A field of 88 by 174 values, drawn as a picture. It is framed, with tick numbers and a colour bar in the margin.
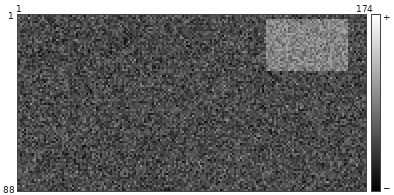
On average the colour sits 30% of the way up the scale. The top right is the ninth with the highest average. An odd patch, higher than its surroundings, sits in the top right. There are no regular stripes. Neither half mirrors the other.
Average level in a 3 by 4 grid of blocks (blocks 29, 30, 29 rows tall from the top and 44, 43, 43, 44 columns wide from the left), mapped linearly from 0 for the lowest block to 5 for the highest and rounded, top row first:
0 0 1 5
0 0 0 0
0 0 0 0
